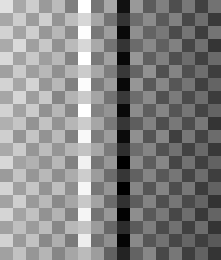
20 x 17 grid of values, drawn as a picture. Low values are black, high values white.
Overall the values sit about 50% of the way up the scale. Values rise toward the left. Columns 7 and 10 differ from the columns beside them.
